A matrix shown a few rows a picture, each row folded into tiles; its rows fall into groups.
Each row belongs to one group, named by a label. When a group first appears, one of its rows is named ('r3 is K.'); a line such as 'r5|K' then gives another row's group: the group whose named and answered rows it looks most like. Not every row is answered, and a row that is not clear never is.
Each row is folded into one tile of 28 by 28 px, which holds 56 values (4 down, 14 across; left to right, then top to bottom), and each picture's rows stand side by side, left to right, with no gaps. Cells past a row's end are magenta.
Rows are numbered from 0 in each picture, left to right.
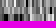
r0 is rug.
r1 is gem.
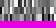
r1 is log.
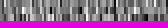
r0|log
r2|gem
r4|log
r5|rug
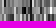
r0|gem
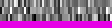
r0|rug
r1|rug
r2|log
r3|log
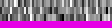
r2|rug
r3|gem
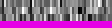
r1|log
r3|rug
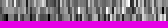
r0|rug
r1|rug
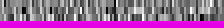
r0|gem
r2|rug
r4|log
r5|gem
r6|log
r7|rug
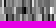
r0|gem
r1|log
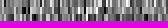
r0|gem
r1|rug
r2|log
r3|rug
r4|rug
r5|rug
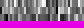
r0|rug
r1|rug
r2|rug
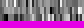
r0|rug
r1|gem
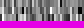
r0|gem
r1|log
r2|gem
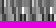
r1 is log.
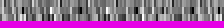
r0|gem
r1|log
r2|gem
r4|gem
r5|gem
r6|gem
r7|gem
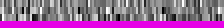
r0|gem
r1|rug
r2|gem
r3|log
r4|rug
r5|gem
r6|rug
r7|log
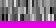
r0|rug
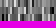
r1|gem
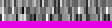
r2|log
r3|log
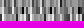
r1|gem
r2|gem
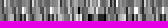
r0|log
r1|log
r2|gem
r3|rug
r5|log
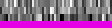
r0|rug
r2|rug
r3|rug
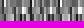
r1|log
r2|log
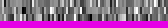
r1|log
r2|rug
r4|log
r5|rug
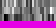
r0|rug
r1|log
